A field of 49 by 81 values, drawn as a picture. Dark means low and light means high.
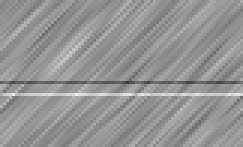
A few values lie far out on both sides of the bulk. Rows 28 and 32 differ from the rows beside them. There is no overall slope. On average the colour sits 60% of the way up the scale.
